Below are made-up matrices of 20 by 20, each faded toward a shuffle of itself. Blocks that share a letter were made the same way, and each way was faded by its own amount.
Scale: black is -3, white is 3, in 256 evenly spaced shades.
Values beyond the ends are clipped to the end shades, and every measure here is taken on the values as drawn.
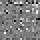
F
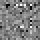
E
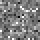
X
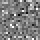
X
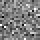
X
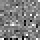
F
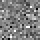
X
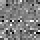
F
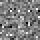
X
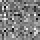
F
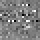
E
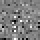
E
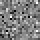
X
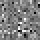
F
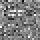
F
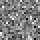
X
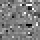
F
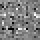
E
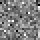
X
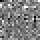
E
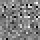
F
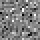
F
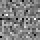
X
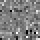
E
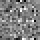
E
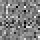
E
